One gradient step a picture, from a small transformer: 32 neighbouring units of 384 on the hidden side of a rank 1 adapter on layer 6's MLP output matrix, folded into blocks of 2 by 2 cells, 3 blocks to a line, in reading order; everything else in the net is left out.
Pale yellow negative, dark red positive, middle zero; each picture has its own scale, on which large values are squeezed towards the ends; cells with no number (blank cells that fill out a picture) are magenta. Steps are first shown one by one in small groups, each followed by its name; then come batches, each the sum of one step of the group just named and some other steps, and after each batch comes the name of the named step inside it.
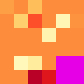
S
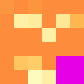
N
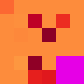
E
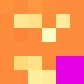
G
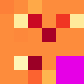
E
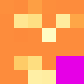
G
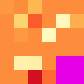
S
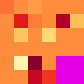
E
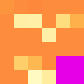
N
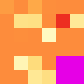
G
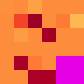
S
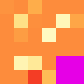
S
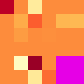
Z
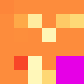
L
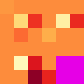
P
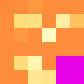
L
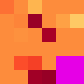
P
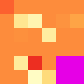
Z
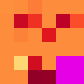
P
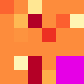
Z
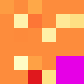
P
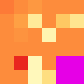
L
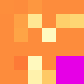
L
